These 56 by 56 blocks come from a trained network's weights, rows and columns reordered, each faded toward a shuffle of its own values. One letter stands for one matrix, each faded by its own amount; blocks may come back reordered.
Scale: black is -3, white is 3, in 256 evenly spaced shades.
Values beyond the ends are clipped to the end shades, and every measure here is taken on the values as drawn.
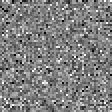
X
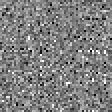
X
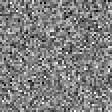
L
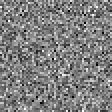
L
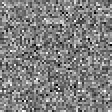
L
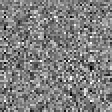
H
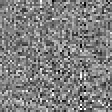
H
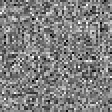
H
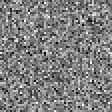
L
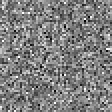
L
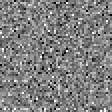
X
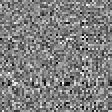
H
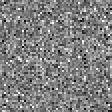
X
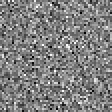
L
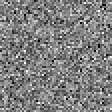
L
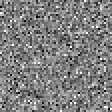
X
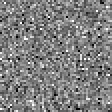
X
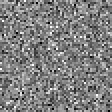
L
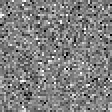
X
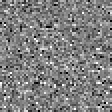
X
